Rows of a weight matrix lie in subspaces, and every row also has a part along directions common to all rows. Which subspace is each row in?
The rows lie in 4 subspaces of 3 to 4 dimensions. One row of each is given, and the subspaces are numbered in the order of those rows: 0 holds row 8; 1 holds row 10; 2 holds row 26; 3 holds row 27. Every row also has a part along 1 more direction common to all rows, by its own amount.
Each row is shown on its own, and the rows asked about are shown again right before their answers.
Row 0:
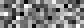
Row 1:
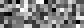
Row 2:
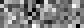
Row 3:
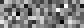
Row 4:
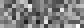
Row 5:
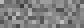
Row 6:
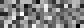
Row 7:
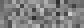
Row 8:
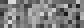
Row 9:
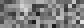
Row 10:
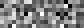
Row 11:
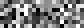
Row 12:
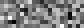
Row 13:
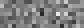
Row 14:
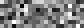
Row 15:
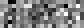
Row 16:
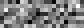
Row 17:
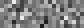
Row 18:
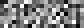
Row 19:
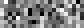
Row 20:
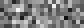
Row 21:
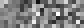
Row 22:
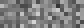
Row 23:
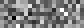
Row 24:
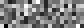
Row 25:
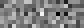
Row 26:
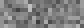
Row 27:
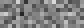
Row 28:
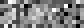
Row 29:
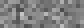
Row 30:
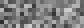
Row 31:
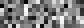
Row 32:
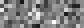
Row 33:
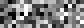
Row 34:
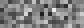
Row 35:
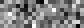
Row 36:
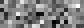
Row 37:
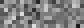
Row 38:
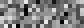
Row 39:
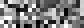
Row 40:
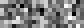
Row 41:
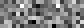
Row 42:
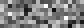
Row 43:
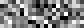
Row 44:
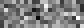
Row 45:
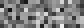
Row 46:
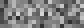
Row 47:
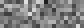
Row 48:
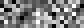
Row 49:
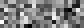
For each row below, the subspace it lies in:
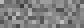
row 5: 0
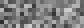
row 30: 2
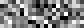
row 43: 1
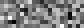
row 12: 0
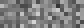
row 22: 1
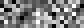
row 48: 2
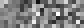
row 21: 1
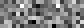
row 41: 1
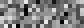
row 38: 2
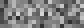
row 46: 0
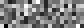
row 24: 3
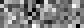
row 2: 3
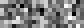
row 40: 0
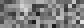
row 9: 1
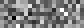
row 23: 0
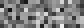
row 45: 2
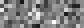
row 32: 3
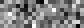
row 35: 3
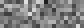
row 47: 3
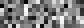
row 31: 2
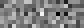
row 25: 1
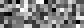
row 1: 3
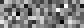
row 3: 0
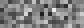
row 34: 1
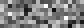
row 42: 1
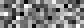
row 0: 3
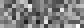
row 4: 2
